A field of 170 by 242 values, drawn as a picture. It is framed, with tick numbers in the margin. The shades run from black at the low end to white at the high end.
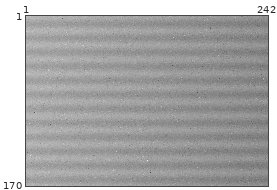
Stripes: horizontal, repeating 12 times. Slope: up to the left. Average level on the scale: 60%.
